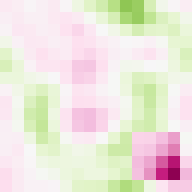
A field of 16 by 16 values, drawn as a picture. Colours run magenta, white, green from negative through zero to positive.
Odd patch: lower, in the bottom right. Ninth with the lowest average: bottom right. Roughest part: bottom right. Average level on the scale: 50%. Mirror symmetry: none.
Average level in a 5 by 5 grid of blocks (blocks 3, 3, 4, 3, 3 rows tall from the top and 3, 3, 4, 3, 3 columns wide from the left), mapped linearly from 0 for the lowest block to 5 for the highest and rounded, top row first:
22354
32234
33243
34332
23430
